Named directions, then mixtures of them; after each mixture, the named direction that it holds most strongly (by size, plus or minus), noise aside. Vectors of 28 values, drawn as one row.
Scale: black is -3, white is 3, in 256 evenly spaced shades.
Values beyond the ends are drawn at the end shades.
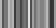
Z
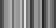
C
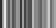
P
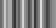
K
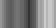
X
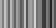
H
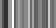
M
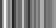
K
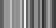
C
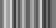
K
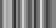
K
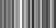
Z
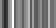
M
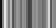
P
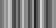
K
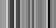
M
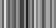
H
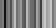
H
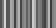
P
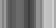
X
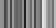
H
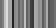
M
